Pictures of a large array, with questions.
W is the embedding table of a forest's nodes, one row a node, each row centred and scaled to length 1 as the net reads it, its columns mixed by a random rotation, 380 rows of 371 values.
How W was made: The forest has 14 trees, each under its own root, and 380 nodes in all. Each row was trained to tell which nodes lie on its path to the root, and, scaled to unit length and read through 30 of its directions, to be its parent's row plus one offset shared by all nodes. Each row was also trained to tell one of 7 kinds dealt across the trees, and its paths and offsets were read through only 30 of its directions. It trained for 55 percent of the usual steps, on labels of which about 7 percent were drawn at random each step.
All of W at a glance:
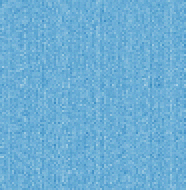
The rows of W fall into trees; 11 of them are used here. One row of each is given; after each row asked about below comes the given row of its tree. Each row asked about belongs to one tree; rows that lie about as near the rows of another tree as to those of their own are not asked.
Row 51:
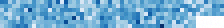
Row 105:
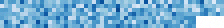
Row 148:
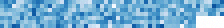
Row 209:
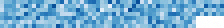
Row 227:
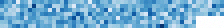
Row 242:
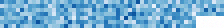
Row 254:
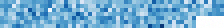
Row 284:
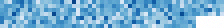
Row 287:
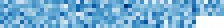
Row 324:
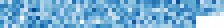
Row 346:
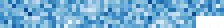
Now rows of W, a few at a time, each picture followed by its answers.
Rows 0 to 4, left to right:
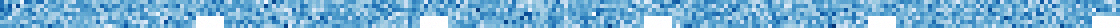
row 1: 254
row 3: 287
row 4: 148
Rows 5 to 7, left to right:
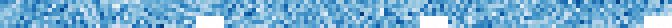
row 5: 287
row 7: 148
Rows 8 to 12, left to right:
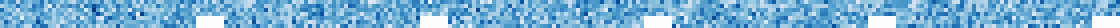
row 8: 148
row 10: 242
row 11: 105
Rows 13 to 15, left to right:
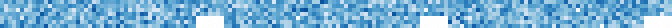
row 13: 324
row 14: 105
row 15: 287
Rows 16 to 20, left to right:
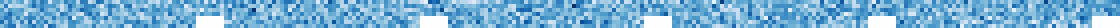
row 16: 105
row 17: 51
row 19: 254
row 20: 148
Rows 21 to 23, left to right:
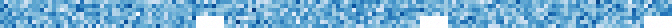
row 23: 242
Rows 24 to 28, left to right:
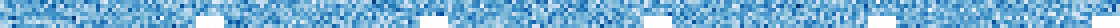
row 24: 346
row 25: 284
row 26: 242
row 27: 287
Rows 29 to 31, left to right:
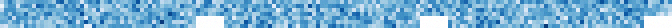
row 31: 324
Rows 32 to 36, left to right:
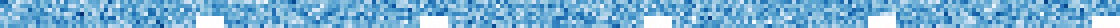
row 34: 51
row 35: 324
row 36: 242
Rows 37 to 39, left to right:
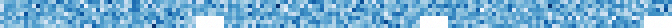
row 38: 209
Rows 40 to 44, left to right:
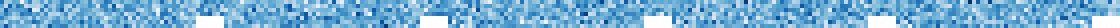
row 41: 242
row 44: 287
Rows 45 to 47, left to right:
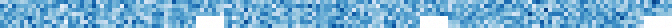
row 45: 324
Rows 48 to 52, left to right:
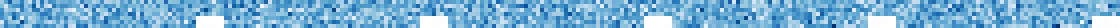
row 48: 346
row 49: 346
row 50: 254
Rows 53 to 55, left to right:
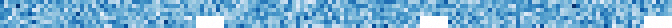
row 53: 227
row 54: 148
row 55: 287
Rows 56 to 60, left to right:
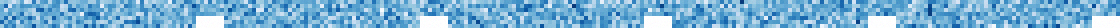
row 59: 209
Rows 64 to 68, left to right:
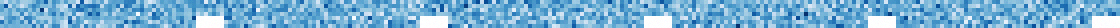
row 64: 148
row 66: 324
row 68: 105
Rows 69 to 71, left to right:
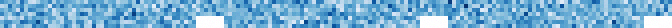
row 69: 242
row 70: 287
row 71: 227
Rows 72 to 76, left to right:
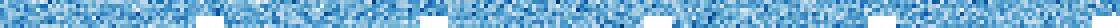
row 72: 51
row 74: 209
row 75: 324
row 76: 324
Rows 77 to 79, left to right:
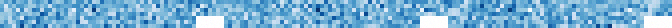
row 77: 324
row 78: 148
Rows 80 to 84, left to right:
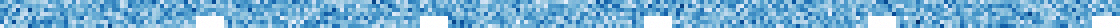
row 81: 287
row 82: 284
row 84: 51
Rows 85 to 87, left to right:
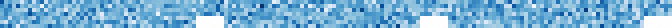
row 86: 105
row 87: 284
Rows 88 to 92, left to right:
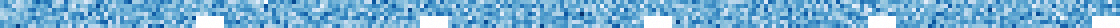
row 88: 148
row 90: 242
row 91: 105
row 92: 209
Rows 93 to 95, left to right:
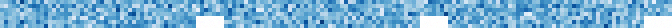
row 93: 105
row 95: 287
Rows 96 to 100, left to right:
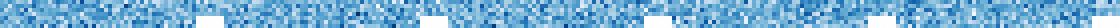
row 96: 287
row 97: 242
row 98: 148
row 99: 242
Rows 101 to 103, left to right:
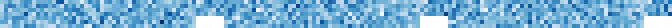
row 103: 242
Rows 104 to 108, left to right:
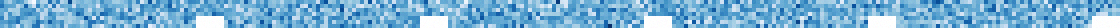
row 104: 209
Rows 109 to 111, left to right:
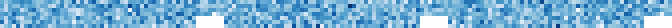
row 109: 287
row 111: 287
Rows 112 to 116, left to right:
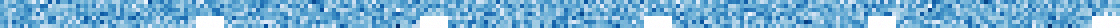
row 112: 51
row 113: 148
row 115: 284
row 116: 324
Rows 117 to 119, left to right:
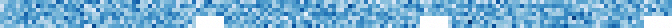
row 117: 242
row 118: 287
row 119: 51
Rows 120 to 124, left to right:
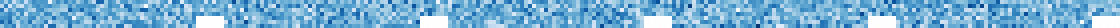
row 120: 105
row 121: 346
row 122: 242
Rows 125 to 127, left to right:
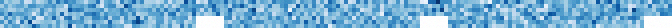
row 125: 51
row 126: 51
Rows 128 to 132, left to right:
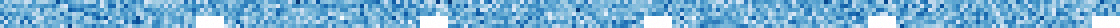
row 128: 51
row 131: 105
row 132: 242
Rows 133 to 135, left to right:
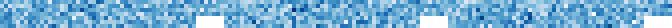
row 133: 105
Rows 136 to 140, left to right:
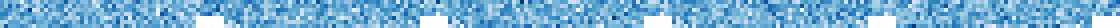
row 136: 242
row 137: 287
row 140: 148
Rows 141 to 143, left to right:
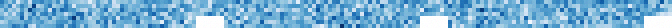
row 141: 227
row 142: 148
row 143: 324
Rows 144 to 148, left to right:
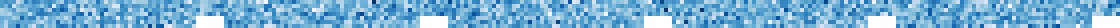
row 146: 51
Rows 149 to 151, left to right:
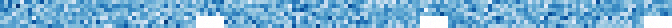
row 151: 51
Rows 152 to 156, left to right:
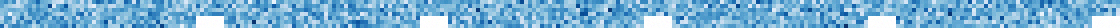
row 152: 105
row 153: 105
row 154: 242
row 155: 105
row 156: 284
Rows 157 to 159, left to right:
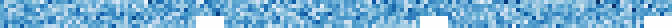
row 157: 51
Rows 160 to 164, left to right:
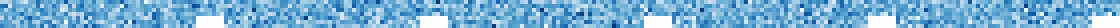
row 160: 324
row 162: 227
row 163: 242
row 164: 242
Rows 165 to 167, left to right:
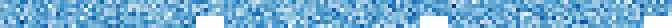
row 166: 148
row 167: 284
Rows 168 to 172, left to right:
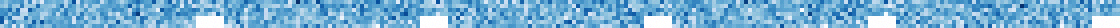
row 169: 287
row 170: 105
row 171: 287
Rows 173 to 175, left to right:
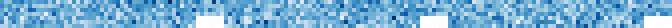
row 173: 148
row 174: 148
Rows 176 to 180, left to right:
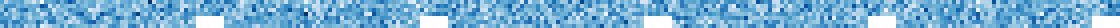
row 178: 51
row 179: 346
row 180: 51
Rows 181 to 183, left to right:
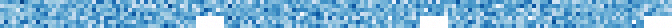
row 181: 105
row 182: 284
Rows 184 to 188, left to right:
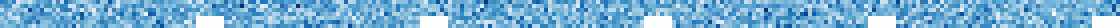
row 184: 242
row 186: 324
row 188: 209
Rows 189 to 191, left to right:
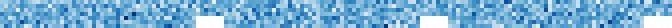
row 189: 242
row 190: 254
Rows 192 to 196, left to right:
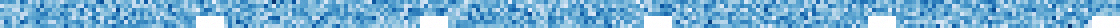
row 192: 105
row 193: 51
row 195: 148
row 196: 148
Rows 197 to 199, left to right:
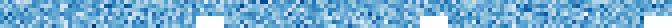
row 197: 287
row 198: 324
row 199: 148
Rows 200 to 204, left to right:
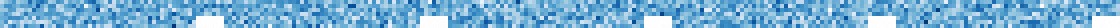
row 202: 209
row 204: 105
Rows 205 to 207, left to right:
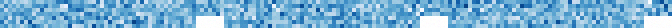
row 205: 51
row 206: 254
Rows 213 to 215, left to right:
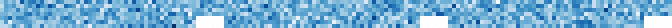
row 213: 105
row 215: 105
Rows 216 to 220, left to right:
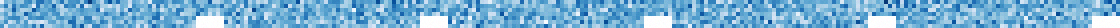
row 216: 324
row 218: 242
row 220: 287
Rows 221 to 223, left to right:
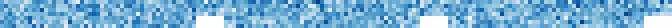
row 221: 148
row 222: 287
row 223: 148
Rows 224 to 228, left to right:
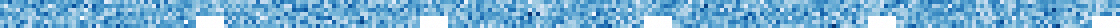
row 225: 51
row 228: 287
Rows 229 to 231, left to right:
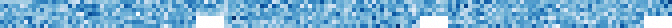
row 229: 148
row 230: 105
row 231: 148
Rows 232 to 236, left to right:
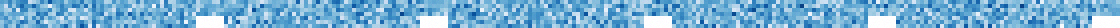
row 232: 287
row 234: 242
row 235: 148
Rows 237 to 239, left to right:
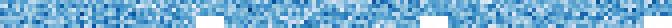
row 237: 242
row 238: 287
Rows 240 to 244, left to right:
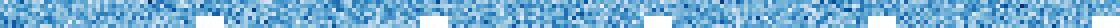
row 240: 284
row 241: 51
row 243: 324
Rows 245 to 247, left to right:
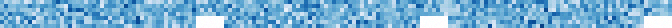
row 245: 51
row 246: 324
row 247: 287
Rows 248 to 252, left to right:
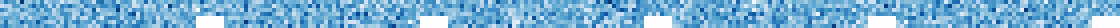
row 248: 105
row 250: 324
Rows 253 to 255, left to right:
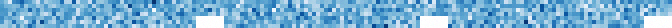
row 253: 284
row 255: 324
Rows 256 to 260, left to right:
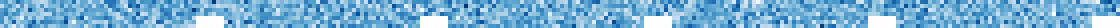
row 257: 105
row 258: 227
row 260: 51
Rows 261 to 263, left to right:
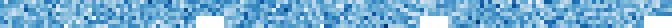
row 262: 287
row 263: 105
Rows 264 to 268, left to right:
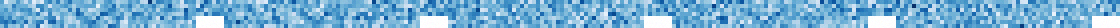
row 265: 242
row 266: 51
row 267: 51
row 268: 227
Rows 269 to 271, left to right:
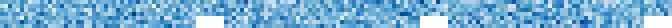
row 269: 242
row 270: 105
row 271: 51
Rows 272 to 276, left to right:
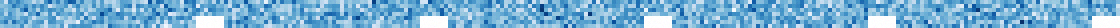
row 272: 287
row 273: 51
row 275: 148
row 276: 254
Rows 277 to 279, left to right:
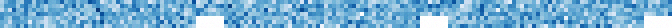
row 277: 287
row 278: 148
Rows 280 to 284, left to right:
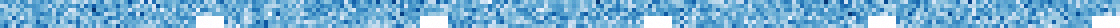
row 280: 148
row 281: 148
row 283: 105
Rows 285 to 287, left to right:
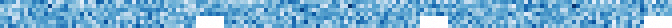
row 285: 105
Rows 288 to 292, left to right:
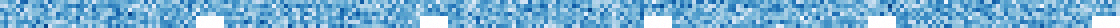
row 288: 254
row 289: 242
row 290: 148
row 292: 105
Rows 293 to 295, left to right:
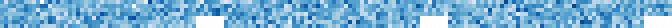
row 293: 51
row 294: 324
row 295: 242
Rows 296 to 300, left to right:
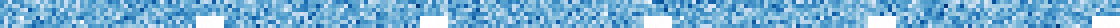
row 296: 209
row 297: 324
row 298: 51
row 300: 105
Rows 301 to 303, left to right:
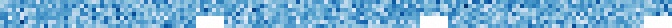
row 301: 284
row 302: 242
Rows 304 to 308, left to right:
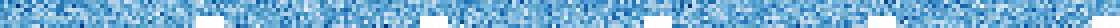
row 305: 346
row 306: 287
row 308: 105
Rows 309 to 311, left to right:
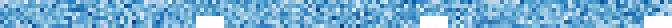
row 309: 242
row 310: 148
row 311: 105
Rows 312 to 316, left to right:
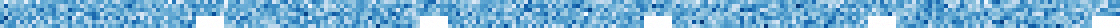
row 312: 284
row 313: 242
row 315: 242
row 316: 105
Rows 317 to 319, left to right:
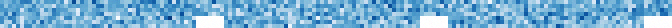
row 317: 287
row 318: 148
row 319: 51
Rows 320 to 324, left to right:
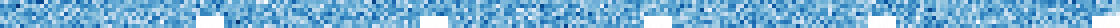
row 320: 324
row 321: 242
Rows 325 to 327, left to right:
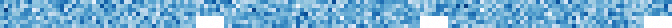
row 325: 51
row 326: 209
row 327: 242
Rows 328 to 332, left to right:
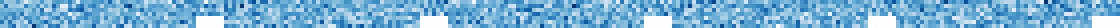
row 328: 209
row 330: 242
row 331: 148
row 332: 287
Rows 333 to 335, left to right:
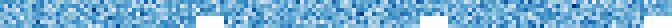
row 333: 148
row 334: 242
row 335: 287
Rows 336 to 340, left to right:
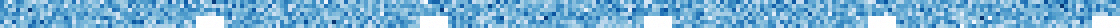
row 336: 51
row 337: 51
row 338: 51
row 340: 148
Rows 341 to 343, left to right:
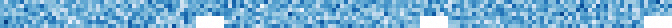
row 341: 105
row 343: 284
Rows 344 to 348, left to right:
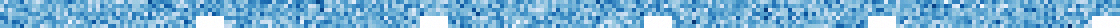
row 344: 284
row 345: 287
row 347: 284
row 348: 105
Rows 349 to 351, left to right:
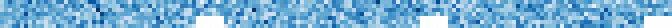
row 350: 51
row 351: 105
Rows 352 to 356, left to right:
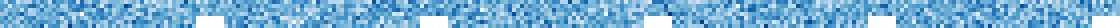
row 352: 287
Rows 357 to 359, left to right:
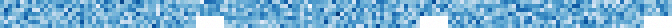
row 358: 284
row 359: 51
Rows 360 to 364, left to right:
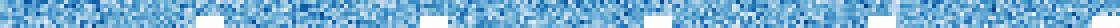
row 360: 287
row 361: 254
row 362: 148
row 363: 324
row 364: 148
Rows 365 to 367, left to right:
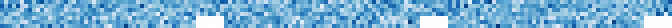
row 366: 105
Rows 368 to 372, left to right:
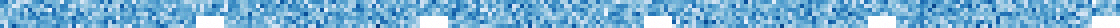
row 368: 209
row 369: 242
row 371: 242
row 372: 287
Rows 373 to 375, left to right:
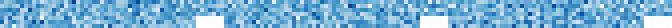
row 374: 105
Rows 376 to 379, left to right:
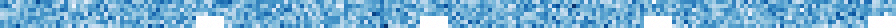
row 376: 148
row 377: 287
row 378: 287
